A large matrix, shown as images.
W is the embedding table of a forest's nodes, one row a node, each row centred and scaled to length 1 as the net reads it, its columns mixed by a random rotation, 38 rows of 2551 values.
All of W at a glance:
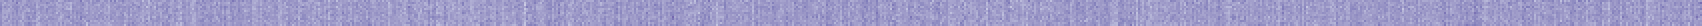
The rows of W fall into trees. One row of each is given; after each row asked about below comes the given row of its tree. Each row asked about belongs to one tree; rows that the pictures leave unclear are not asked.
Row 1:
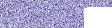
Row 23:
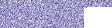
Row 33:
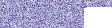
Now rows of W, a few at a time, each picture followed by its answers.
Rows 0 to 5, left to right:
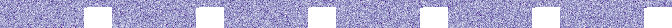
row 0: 23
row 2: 23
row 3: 33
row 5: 33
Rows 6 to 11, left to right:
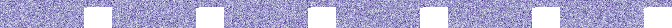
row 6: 1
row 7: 33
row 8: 33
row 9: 1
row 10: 1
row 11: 23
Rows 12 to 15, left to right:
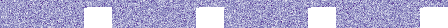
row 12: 33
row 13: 1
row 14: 33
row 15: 23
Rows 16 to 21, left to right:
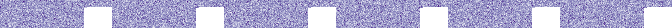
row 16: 1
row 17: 33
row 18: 1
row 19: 33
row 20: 1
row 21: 33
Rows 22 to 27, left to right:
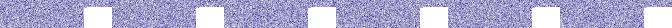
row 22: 1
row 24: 1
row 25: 1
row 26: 23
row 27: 1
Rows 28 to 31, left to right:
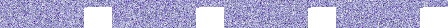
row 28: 23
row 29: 1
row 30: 33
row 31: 33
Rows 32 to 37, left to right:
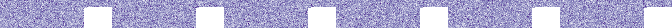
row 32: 23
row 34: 1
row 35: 1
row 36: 1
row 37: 33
